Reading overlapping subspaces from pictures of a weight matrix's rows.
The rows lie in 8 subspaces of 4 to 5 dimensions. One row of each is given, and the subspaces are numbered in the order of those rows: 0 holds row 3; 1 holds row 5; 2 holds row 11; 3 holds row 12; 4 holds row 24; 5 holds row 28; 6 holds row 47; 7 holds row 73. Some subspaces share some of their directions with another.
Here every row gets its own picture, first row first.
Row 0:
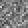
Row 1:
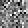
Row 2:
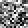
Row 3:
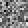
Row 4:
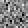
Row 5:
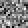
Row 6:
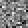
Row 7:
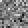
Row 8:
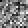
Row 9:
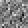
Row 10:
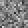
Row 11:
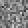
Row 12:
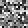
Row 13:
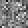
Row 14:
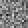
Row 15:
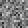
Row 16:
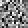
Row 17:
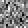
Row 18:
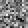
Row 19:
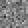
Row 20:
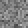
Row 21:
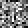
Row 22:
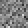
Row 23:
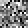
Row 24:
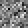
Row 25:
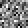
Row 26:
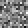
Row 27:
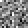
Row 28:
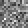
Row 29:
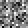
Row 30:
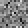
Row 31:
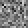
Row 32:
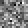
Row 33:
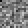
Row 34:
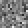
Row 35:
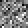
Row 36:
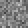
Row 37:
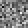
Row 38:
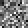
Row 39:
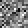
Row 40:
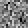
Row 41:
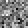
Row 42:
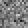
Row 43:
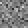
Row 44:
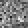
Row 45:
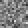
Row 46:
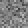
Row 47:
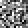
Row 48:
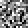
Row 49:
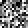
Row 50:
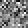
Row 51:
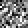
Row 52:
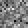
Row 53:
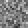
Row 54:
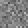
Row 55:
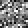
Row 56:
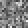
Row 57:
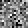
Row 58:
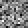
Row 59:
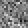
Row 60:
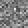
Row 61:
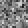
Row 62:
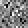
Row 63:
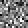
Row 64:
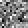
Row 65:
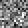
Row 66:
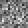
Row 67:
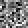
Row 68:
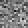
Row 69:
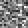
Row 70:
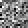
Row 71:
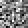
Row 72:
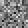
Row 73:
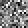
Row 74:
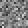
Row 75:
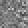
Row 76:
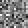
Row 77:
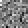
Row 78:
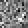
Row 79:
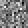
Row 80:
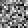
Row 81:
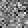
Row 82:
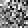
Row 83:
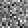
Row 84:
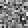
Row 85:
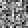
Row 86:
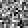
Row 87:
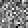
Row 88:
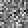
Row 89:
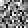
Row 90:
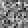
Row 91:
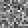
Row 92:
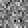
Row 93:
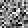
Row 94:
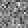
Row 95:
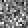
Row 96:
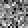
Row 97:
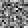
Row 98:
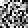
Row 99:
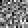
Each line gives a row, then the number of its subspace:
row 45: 7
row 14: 6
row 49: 2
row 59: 5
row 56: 6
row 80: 3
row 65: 7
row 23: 7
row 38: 5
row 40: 5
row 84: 3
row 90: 1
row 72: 5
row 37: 2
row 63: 6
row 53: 7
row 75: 7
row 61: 6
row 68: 3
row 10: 5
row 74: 4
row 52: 7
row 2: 3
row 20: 7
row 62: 6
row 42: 7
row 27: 4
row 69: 3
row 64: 0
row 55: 1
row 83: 5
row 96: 5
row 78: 0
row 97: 1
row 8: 3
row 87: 2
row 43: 6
